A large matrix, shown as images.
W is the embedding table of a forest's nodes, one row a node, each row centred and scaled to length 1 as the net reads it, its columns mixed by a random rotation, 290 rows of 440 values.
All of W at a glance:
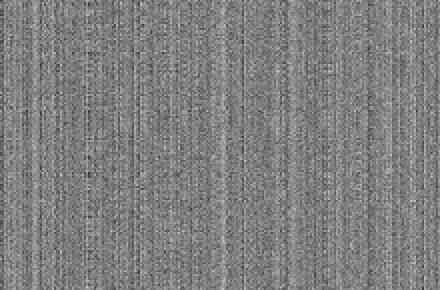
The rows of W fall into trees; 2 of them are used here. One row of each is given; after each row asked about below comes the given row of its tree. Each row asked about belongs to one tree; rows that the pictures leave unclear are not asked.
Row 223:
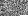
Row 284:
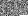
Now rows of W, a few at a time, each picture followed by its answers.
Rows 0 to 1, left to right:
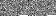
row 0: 223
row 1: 223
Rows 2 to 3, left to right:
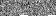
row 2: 284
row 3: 284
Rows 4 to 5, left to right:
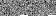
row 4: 284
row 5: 284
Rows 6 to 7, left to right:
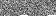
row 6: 223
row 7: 284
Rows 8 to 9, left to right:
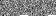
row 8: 223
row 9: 284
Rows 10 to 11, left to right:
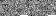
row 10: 223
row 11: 223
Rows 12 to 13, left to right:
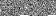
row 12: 223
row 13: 223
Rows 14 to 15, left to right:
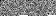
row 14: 223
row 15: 223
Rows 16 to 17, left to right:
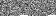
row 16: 284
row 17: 223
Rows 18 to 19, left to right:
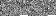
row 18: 284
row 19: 223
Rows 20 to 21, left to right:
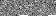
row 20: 223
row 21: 284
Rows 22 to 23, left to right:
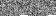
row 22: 284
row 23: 284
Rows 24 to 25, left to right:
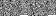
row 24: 223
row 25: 223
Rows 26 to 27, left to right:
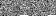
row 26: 223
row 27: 223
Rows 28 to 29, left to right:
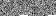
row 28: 284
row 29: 284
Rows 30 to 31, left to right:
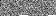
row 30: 223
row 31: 223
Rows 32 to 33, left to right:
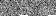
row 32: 223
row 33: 284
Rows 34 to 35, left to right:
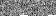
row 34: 284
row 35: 284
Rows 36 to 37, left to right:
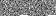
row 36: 223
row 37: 223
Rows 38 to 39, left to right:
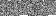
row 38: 284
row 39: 284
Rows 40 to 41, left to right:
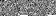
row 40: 223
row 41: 223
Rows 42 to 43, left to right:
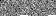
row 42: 223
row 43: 223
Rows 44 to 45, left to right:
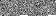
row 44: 223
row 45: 284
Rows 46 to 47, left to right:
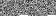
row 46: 284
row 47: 223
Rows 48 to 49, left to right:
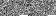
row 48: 284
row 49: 223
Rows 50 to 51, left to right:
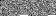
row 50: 223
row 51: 223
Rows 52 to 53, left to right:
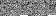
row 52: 284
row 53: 284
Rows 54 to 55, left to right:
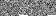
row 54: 223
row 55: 284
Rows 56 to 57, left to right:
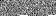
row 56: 223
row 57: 284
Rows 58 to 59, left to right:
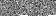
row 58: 223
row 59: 284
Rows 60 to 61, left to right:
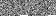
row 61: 223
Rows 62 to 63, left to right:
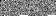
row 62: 223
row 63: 223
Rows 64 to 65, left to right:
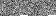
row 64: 284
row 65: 284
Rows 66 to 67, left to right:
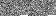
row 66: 284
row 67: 223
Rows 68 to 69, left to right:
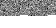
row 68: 223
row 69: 223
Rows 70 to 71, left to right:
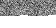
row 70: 284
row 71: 284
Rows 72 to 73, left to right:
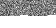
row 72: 284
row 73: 223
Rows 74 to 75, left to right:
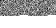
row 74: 223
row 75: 223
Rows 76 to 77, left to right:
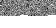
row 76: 284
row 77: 223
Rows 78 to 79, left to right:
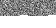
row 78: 223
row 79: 284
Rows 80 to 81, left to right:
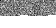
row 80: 223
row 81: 284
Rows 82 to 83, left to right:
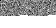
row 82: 223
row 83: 284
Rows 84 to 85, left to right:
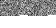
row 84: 223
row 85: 284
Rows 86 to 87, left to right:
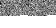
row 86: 284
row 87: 223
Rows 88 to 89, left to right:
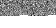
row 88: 284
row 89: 223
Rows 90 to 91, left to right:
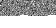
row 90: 284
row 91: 223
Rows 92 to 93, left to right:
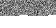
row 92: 284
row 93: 284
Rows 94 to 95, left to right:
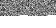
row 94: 223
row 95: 223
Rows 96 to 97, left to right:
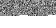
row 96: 284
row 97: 284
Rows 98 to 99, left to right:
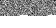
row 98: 223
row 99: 284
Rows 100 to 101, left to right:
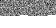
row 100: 223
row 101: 284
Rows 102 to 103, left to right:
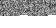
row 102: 223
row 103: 284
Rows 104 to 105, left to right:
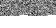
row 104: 284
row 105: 284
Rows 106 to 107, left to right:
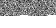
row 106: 223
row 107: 223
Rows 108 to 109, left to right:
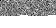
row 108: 223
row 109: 223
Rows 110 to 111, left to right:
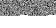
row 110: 284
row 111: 284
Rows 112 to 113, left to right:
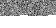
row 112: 284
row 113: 284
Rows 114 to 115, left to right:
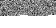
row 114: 223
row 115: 284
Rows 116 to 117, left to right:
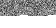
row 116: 284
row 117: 284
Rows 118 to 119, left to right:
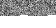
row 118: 284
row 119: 284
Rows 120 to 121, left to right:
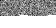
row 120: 223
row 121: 284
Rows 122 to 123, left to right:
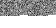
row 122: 284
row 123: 284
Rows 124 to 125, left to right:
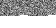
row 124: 284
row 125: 284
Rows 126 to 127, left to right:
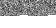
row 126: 223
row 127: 284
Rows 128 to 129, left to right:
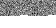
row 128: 284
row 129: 284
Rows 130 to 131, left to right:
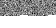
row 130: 223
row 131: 284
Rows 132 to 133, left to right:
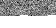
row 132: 284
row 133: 223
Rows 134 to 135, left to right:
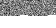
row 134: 284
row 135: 223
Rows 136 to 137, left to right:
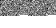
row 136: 223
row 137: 223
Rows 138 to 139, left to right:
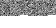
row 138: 284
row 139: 284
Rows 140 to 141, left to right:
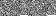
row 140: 223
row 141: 223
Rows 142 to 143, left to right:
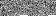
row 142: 223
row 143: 284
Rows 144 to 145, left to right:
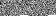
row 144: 284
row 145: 223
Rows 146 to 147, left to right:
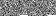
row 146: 223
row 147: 223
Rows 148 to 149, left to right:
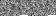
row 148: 223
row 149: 223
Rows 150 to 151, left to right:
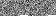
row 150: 284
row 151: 223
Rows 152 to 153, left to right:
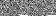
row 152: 223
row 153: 223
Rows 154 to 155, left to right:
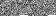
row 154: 284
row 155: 223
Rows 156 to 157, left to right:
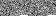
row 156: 284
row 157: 284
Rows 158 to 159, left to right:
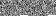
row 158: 284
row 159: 284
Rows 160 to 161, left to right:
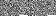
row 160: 223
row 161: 223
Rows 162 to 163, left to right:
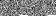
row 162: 223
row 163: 284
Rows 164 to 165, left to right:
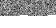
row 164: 223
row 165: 284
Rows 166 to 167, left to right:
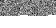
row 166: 223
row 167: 284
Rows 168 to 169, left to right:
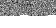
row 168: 284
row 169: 223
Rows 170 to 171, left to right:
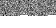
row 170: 223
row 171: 223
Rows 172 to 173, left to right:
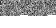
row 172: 284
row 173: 284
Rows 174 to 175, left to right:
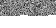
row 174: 284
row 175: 284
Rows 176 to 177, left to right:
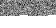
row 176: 284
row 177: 284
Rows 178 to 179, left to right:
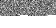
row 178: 223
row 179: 223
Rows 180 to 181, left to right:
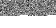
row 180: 284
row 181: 223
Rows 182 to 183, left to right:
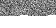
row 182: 284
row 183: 223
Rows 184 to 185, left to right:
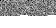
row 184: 223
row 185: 223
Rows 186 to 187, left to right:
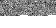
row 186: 223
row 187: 284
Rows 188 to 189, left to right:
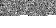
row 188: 223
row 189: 223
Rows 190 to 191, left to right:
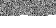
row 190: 284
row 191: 284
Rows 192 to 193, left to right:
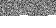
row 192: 284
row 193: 284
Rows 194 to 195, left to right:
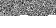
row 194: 284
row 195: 223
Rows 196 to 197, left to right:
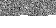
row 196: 223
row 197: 284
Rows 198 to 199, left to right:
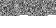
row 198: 284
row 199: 284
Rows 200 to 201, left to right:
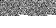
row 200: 223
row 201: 223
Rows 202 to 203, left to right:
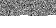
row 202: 284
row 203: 223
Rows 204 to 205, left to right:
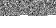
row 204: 223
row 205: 284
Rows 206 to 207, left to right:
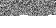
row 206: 284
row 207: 284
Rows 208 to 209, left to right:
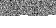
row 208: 223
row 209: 284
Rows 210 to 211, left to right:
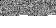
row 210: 223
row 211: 284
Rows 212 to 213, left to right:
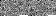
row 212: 223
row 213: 223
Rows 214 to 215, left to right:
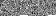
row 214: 223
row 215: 284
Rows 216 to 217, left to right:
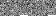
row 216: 284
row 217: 284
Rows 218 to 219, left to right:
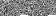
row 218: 284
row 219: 223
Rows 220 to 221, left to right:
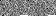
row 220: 223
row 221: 223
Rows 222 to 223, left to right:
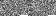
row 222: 223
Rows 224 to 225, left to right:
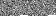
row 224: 284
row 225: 223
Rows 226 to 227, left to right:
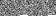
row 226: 223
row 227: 284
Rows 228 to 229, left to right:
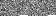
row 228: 223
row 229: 223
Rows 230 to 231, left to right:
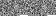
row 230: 284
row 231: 284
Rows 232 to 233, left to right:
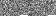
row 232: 223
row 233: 223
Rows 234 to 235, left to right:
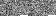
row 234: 284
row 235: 223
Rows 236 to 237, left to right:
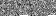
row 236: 284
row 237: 223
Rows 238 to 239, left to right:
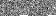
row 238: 284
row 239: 223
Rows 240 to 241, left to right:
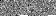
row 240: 223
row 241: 223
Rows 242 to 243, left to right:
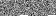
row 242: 284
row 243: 223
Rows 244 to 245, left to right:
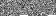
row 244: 284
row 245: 223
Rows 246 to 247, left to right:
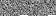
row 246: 223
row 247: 284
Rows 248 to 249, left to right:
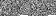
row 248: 223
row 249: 223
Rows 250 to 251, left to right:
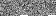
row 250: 284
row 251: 284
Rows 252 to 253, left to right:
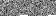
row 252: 284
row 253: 284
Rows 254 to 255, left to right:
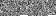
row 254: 223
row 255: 284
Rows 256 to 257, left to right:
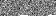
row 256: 223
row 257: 284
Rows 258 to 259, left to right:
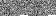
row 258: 284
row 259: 284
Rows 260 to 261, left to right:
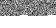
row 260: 223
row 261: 284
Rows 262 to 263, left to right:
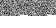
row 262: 284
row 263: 223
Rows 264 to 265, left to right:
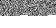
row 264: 223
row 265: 284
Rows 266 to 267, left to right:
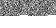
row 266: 223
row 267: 223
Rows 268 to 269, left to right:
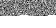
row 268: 284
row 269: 223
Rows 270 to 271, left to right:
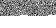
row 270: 284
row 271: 284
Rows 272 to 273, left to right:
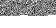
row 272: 284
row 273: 284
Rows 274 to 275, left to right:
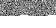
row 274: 284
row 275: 223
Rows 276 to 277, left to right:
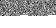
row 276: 223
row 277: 284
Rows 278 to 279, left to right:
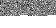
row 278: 284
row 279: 223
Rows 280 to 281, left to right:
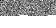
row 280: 223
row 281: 223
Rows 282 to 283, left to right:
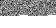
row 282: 223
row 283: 284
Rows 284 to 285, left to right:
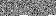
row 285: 284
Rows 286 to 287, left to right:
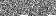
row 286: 223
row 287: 223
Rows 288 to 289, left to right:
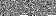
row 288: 223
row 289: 223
